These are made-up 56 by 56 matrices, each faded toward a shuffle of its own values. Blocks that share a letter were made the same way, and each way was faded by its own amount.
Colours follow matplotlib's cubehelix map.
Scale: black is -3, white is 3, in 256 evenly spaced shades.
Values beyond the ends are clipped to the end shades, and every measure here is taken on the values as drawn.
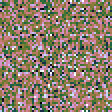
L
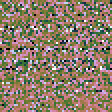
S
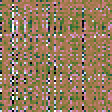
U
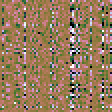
U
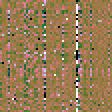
U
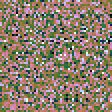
L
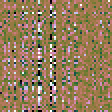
U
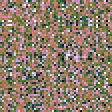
L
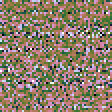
S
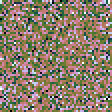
L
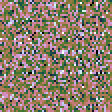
L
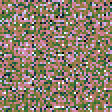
L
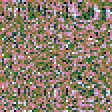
L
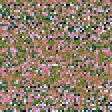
S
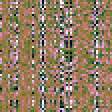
U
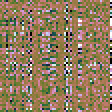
U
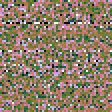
S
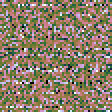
S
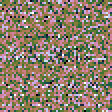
S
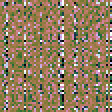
U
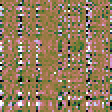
U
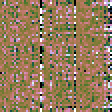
U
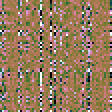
U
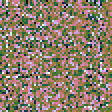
L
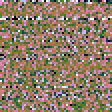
S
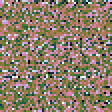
S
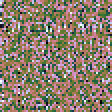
L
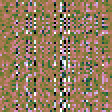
U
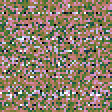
S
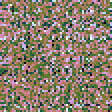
L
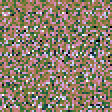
S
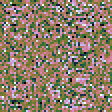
L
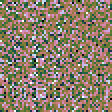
L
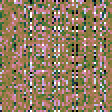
U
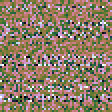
S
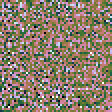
L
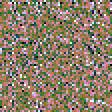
L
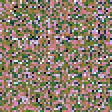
L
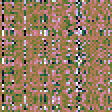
U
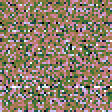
S
